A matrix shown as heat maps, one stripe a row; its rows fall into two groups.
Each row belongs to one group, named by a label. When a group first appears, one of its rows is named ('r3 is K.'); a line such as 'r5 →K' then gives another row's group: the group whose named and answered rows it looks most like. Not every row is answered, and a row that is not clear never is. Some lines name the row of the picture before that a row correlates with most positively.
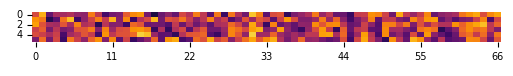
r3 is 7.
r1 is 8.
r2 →7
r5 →8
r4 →7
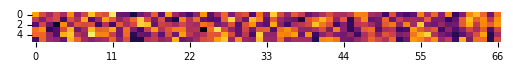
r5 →8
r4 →8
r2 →7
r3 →8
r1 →7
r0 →8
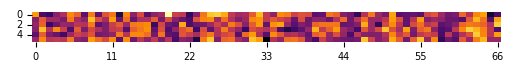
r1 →8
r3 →7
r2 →7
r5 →8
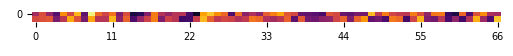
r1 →8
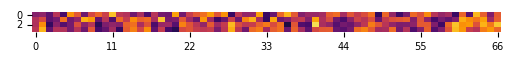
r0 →8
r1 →7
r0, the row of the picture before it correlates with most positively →0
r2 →7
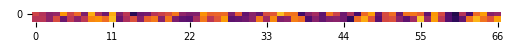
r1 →8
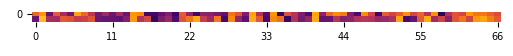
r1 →7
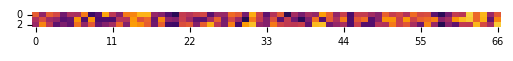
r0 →7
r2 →7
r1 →7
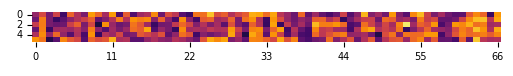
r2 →7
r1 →7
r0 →8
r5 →8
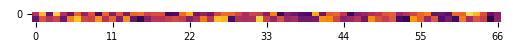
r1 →8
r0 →7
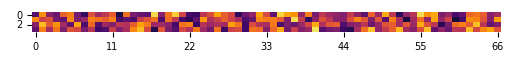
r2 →7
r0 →8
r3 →7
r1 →8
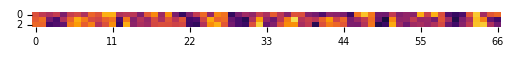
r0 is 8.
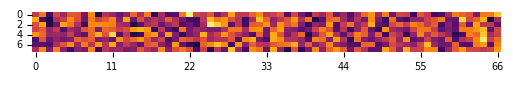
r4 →8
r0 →7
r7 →7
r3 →7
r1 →8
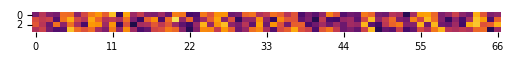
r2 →8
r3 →8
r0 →8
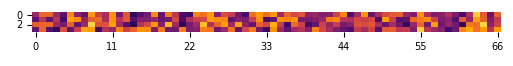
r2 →8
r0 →8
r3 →7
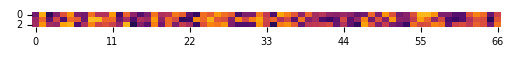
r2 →8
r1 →8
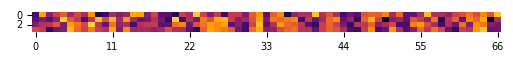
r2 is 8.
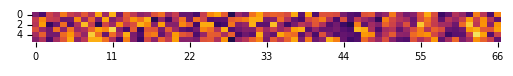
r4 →8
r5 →8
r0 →8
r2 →7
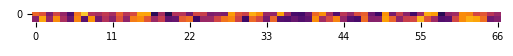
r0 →7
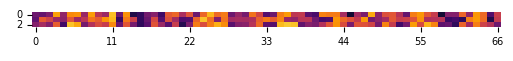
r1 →8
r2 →8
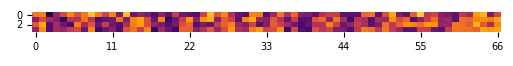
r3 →7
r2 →7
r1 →7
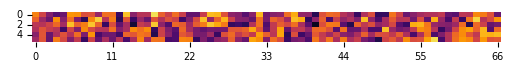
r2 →8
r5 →7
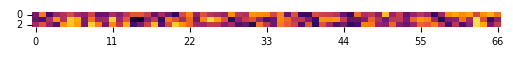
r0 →7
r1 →8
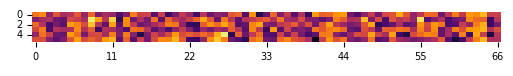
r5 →8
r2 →8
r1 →8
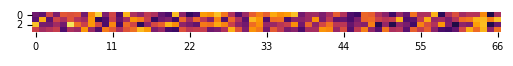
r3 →7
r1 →7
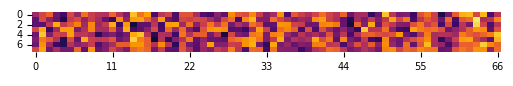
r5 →7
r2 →8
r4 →7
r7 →7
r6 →7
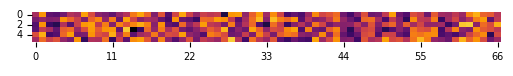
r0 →7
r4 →8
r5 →7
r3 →8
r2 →7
